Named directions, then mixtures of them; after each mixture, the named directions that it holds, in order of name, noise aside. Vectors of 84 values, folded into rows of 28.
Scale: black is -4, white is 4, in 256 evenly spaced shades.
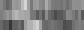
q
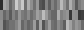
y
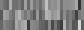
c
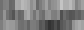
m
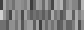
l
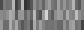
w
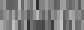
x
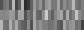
w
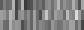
w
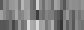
l, q, x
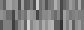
x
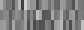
w, x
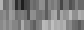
m, q, y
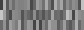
l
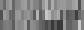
c, m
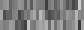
c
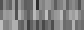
w, x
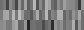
c, w, x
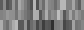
m, w, x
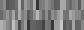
x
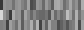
l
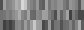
c, q, y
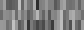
x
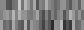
q, x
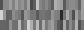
l, x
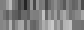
m, q, x
